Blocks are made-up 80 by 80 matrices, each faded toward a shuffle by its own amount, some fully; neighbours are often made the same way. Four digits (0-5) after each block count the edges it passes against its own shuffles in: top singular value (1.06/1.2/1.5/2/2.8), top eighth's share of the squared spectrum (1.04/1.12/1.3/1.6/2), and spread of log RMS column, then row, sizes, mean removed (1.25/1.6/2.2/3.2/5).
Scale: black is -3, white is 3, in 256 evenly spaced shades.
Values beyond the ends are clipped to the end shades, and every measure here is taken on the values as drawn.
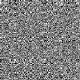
4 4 2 3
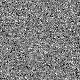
0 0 0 1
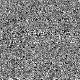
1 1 0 3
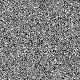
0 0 0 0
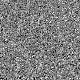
0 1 0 2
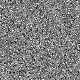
0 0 0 0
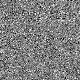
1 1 0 2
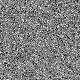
0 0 0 0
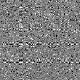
4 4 1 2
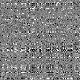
4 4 2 3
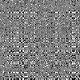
5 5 3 4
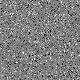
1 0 0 0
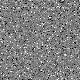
2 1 0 0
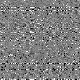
4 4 1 3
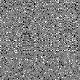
4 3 1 2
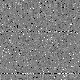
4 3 0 1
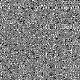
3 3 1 2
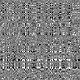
5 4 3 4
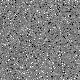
0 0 0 0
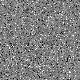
2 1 0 1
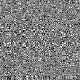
4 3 2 3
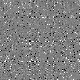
4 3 1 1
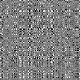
5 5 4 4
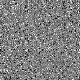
3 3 1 1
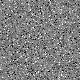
0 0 0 0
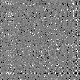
4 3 2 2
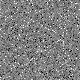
1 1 0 0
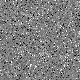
0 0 0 0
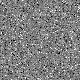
1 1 0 0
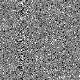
3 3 2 0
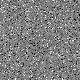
1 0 0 0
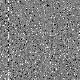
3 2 1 0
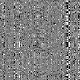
4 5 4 1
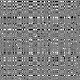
5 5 3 4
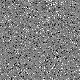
3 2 0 0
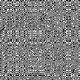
5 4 3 3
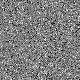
0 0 0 0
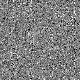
1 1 2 0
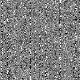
1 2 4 0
